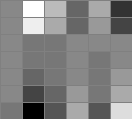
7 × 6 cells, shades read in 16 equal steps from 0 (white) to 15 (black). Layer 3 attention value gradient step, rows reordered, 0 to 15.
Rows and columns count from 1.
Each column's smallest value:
7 0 4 5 5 2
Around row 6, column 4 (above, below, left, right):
7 5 9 8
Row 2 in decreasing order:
11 9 7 6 5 1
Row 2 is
7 1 5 9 6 11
